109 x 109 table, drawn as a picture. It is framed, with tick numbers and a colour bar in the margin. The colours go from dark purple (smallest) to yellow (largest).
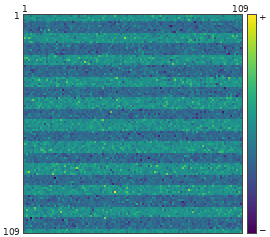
There is no overall slope. On average the colour sits 40% of the way up the scale. The histogram is bell-shaped. Stripes running across repeat 10 times from top to bottom.
